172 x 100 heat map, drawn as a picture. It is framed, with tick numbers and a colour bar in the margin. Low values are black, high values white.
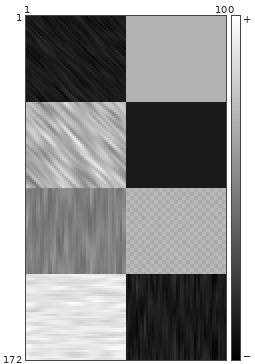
The table splits into 4 rows of 2 panels. Panel 1,1: very low, slanting down to the right, faint in contrast. Panel 1,2: high, flat. Panel 2,1: high, slanting down to the right. Panel 2,2: very low, flat. Panel 3,1: middling, streaked downward, faint in contrast. Panel 3,2: high, checkered, faint in contrast. Panel 4,1: very high, streaked across, faint in contrast. Panel 4,2: very low, streaked downward, faint in contrast.
